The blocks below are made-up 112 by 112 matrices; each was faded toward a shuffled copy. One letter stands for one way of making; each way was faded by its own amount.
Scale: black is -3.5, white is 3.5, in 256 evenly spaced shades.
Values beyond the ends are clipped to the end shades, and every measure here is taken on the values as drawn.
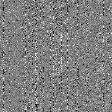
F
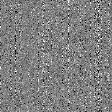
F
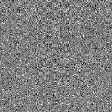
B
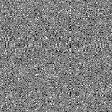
B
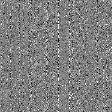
F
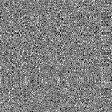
B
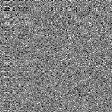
B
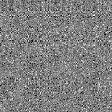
B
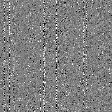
F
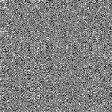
B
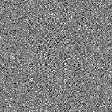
B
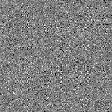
B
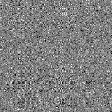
B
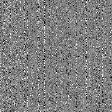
F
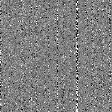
F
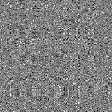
B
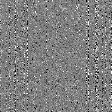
F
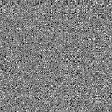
B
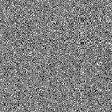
B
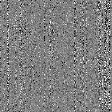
F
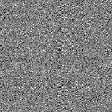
B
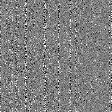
F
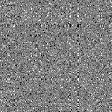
B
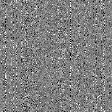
F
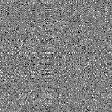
B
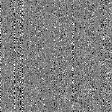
F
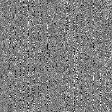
F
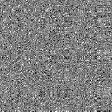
B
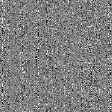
F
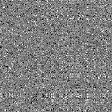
B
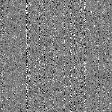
F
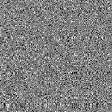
B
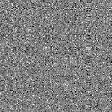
B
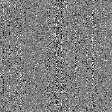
F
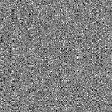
B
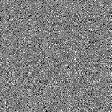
B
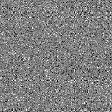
B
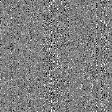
F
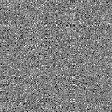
B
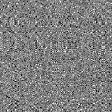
B
